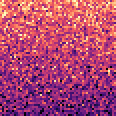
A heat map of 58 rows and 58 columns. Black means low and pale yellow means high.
Grain: fine. Average level on the scale: 50%. Odd rows or columns: none. Stripes: none. Slope: up to the top.
